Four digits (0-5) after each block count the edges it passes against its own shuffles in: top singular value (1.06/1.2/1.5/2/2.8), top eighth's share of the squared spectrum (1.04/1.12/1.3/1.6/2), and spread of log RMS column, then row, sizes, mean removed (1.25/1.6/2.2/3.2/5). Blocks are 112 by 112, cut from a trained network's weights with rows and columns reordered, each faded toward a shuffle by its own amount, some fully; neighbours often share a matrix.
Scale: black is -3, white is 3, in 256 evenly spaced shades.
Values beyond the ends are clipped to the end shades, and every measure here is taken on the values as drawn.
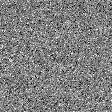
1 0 0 0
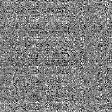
3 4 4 1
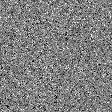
0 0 0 0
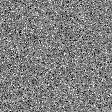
0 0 0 0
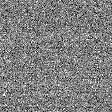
2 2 1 0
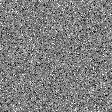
0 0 0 0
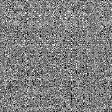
3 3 3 1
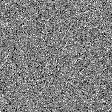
0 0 0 0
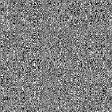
3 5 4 2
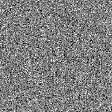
2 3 1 2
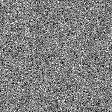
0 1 0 0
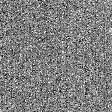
2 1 0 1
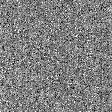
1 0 0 0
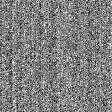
3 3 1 2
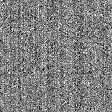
3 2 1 1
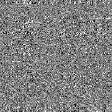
3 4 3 3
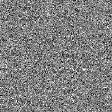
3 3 2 1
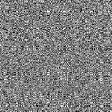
4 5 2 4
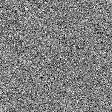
1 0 0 0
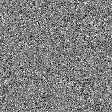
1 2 0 0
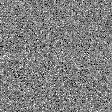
1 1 0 0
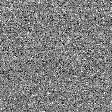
2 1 0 0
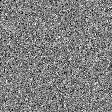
1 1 0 0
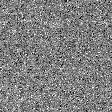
1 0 0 0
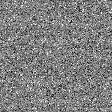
1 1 1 0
